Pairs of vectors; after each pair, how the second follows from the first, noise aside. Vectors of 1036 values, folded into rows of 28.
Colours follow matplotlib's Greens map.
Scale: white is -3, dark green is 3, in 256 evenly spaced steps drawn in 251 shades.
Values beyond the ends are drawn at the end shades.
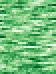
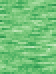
shrunk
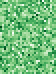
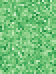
shrunk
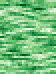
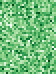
shuffled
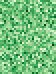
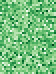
sign-scrambled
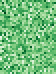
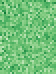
shrunk
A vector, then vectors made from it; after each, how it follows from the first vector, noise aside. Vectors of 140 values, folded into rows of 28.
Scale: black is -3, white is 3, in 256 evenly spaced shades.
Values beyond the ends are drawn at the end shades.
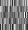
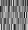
negated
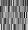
negated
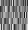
negated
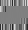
partly zeroed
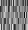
negated
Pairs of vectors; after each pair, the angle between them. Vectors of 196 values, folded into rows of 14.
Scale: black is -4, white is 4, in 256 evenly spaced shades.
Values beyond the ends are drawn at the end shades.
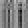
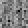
partly aligned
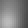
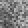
partly opposed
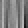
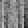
nearly parallel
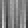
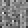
partly aligned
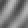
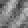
nearly parallel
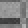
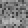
partly opposed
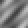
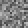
orthogonal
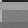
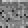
partly opposed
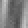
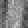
nearly opposite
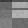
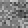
partly opposed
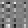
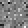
partly aligned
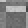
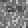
partly opposed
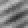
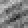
nearly parallel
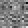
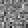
partly opposed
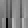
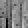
nearly parallel
